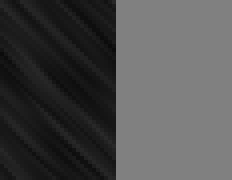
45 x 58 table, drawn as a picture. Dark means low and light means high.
It is made of 1 by 2 panels. Panel 1,1: very low, slanting down to the right, faint in contrast. Panel 1,2: middling, flat.
